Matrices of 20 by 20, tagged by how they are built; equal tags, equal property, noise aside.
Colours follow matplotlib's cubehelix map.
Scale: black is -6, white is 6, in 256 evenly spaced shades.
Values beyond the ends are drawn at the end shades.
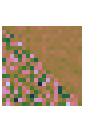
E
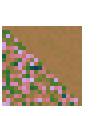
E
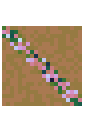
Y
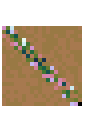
Y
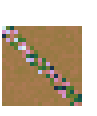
Y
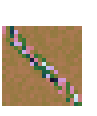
Y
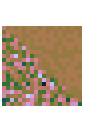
E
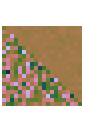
E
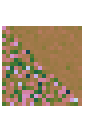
E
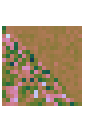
E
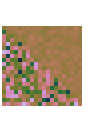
E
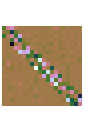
Y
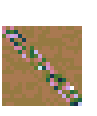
Y
